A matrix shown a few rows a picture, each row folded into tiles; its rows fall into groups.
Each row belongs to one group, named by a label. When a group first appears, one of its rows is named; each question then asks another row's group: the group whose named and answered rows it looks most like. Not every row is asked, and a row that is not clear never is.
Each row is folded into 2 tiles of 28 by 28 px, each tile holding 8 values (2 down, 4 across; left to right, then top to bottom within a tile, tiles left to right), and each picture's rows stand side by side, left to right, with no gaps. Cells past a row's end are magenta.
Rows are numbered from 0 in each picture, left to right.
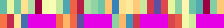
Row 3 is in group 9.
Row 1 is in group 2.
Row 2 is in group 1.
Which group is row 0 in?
9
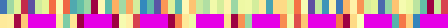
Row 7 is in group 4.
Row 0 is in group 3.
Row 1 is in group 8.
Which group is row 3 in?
2
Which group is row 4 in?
9
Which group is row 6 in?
2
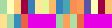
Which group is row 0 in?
1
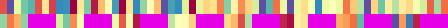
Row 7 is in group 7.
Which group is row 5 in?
2
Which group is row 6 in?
9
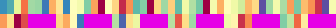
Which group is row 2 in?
8
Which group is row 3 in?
4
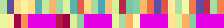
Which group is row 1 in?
2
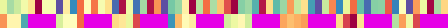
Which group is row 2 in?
8
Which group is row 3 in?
1
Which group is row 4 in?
8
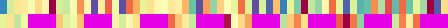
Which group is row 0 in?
1
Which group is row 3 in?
9
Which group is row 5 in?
3
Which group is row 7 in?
7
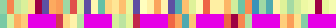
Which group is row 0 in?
7
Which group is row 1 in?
9
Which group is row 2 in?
8
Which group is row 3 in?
1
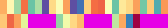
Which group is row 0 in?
2
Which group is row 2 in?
1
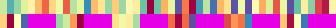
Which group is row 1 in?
8
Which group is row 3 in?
2
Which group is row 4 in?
9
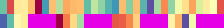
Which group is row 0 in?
7
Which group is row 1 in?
2
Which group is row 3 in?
1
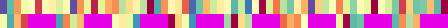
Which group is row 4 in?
4
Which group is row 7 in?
7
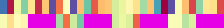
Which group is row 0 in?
8
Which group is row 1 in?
4
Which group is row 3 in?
1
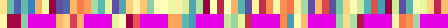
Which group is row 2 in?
3
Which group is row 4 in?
8
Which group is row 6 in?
7
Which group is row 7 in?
4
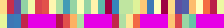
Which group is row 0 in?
8
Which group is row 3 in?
4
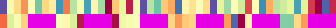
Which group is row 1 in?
7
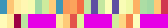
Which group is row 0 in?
3
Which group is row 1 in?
3
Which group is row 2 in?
3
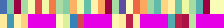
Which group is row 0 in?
1
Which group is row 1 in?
1
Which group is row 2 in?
3
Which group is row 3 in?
4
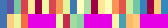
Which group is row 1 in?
4
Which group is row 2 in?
8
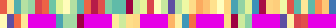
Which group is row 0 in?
8
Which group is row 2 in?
1
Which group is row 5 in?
8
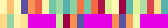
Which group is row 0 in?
8
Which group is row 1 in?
4
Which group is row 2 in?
8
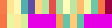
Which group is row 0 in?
9
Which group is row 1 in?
3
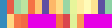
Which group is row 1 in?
2
